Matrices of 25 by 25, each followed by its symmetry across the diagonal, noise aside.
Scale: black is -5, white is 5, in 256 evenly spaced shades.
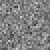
neither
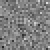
antisymmetric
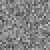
neither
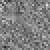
antisymmetric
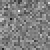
antisymmetric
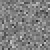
antisymmetric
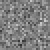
antisymmetric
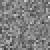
neither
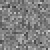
neither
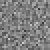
antisymmetric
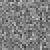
neither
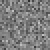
neither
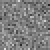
antisymmetric
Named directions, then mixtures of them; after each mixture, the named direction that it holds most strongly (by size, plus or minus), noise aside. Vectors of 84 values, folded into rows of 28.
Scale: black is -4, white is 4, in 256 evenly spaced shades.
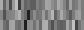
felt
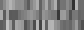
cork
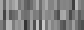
cork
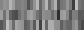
cork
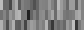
felt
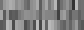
cork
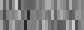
felt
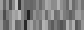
felt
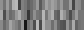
felt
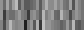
felt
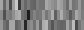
felt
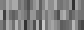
cork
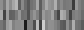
cork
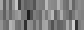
felt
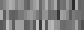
cork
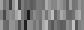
felt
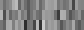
cork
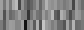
felt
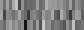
felt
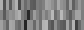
felt
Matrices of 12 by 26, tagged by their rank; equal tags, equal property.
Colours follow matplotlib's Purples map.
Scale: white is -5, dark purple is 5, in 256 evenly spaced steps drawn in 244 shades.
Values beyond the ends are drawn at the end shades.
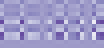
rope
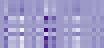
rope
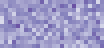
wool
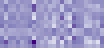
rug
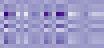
rope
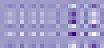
rope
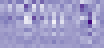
rug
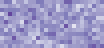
wool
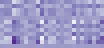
rug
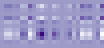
rope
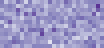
wool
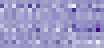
rug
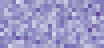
wool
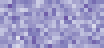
wool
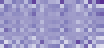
rug
